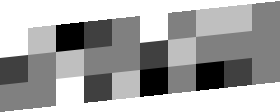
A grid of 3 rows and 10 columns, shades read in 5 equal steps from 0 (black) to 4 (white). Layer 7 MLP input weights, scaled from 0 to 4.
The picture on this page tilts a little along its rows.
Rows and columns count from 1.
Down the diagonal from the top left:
4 2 4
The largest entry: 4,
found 3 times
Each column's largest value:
4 3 4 2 3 4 3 3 3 2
